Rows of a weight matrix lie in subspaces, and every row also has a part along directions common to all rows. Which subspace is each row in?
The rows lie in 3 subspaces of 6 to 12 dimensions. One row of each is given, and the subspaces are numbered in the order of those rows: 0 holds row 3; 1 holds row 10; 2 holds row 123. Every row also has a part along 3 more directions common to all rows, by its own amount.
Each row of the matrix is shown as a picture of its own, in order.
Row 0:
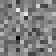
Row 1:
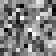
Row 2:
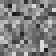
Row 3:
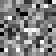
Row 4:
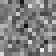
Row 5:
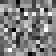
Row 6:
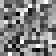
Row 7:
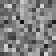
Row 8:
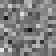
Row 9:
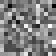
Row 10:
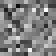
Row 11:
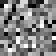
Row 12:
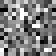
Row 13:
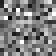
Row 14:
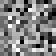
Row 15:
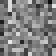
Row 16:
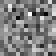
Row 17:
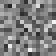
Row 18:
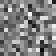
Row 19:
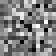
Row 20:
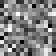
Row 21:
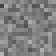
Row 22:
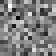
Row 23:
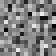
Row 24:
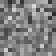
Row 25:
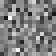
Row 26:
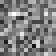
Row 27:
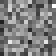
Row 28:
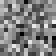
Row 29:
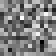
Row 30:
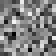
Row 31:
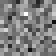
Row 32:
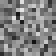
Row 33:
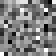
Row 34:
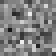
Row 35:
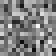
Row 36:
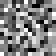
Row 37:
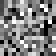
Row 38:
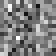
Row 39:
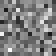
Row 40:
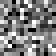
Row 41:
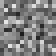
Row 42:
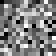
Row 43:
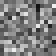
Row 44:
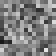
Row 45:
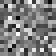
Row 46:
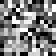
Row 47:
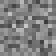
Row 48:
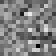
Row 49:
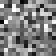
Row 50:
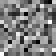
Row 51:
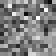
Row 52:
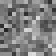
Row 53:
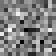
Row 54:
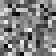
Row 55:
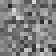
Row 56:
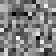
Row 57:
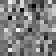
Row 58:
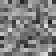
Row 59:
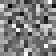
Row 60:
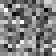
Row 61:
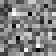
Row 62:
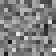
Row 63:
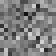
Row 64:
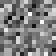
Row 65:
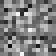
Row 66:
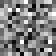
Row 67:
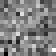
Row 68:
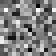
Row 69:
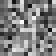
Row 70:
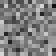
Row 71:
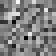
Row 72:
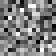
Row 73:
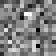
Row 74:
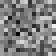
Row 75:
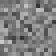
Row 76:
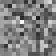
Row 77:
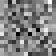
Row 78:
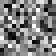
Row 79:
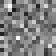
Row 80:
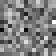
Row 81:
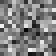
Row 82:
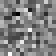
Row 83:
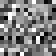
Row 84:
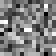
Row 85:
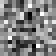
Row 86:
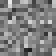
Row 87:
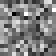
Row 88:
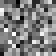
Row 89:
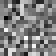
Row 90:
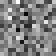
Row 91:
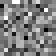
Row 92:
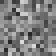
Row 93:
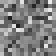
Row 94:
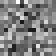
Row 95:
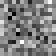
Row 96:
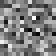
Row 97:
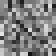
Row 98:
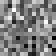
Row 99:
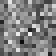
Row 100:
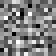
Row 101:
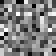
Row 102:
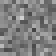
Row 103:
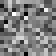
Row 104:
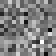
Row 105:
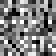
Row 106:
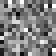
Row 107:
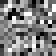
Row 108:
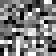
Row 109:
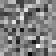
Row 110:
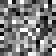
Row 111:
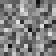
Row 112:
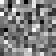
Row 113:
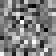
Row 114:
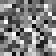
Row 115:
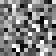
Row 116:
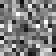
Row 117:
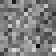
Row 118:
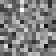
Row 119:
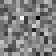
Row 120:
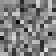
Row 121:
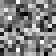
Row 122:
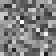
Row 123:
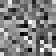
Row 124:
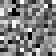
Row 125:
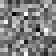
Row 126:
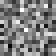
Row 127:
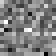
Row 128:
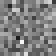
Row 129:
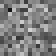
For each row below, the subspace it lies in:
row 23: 2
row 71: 0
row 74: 2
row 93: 2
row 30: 1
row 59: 2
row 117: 0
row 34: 0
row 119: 0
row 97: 2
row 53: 0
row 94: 0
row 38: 0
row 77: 2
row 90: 0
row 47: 2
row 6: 0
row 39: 1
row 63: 0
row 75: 1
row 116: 2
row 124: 0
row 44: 1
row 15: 2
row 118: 1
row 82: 0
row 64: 0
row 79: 0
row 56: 0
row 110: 2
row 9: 2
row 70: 2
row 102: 0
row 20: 2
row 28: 2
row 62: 0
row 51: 1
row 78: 1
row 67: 0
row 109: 0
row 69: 0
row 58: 2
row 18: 2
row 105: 0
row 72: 2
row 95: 2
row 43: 2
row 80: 1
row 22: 2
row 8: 0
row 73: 0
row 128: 0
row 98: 0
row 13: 0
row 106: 2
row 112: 2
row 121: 0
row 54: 0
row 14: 0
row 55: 2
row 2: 1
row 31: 1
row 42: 2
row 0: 0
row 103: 1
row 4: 2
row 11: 2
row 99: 2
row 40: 0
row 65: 0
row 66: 0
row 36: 1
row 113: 1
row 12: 0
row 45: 2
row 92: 0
